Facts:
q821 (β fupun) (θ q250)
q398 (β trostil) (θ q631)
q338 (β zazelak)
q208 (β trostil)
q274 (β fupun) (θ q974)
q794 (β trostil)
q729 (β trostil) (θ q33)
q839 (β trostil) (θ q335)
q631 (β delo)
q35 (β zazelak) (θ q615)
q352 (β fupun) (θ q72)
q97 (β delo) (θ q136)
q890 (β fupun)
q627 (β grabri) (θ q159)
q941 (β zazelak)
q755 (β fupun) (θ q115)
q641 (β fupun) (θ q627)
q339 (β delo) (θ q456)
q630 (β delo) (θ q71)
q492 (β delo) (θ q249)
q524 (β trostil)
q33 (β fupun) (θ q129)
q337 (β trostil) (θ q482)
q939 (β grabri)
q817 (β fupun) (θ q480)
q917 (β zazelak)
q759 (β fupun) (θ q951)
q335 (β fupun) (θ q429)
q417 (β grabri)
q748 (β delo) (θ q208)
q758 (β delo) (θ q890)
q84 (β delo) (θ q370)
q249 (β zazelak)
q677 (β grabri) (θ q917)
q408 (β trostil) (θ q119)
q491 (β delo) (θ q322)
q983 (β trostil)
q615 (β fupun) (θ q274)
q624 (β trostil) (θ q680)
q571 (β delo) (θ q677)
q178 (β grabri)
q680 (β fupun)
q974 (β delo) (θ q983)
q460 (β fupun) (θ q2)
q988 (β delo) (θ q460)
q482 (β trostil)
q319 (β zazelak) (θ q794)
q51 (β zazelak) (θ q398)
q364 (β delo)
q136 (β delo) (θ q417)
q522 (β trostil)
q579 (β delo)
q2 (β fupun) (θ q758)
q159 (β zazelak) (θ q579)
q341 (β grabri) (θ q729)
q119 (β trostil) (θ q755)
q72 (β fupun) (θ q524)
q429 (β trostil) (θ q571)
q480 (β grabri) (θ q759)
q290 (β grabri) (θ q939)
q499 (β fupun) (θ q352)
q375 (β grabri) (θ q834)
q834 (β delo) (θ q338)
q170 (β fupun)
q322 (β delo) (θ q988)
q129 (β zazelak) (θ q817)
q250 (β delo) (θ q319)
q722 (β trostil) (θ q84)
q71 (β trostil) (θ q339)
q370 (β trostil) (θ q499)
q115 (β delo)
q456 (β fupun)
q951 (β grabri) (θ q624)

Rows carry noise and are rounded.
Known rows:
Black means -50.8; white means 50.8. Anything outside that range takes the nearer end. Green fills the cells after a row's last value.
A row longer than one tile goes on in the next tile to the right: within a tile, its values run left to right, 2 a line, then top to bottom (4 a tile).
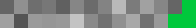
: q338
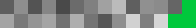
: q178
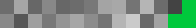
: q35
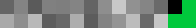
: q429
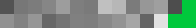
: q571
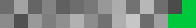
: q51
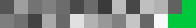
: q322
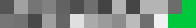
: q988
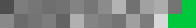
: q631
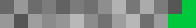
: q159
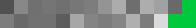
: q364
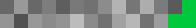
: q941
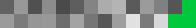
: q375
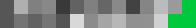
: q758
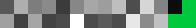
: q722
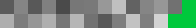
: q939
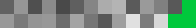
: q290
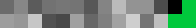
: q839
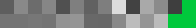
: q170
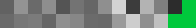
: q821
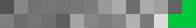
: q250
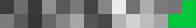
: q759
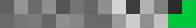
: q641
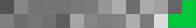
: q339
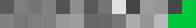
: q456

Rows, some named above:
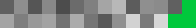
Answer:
q627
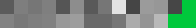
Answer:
q456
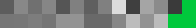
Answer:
q755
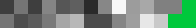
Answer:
q680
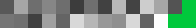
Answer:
q491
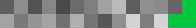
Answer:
q178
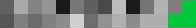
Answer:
q890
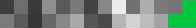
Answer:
q759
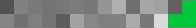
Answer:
q974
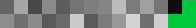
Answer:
q408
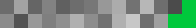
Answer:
q51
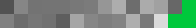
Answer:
q339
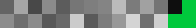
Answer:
q408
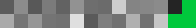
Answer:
q983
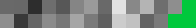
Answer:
q129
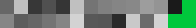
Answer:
q524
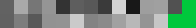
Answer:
q460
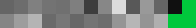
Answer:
q335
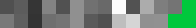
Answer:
q817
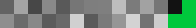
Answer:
q337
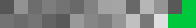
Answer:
q630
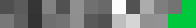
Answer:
q817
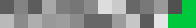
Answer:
q677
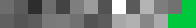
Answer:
q33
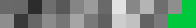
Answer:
q129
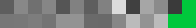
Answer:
q755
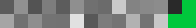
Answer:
q794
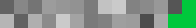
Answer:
q917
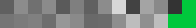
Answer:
q615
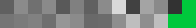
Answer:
q615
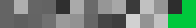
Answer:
q352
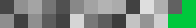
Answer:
q84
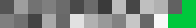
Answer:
q322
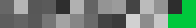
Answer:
q72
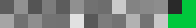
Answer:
q794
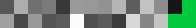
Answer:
q370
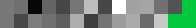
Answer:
q729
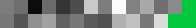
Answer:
q341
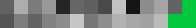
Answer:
q2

